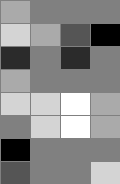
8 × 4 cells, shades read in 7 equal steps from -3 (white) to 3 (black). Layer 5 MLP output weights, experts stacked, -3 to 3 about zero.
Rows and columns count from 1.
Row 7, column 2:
0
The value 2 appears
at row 3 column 1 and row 3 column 3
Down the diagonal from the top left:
-1 -1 2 0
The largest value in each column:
3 0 2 3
